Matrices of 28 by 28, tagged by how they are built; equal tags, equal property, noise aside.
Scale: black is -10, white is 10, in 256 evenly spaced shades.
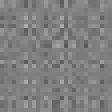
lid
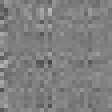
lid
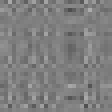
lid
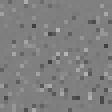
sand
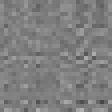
lid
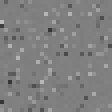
sand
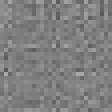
lid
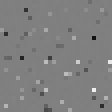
sand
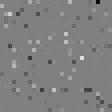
sand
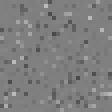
sand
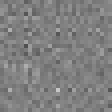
lid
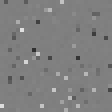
sand
